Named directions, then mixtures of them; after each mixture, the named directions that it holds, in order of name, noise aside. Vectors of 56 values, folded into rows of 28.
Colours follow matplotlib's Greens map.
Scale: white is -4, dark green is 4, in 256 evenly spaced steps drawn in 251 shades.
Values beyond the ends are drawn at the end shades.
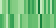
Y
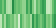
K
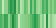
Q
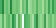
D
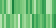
K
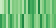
D, Y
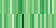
D, Y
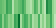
K, Y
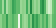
K, Q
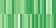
K, Y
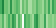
D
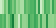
Q, Y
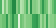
K, Q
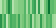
K, Y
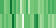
D, Q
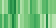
Q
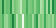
D, Y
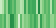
Q, Y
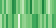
K, Q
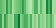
K, Y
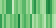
K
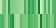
Y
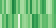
K, Q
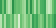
K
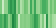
Q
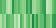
K
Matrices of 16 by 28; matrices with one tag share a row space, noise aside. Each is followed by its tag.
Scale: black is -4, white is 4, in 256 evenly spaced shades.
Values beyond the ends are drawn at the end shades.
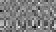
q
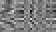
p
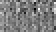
q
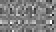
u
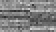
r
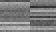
r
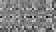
u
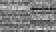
r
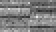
r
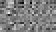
p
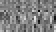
q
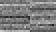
r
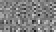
q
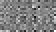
q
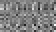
q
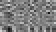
p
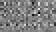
q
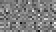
q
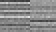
r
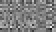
u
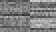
r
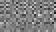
q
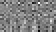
q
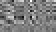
p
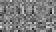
u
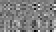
q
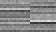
r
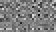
q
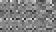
u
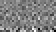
q
